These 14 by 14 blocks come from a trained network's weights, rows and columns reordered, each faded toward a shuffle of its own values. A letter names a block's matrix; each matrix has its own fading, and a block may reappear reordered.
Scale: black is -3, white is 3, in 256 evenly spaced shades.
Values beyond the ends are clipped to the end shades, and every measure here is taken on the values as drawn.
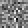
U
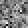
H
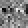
U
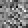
H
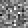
H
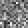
H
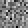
H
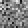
U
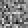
U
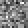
U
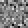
U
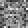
U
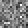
H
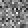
H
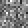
H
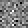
U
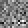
U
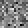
H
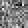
U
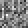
H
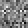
U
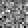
H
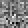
H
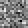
H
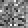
U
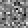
H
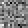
U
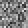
U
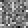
H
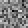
U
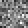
H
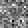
H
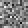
U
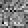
U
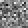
H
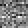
U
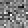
U
